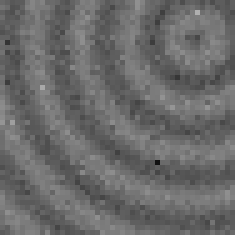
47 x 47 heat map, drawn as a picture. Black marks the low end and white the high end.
Average level on the scale: 40%. Rings: centred on the top right. Mirror symmetry: none. Histogram: bell-shaped. Slope: none.
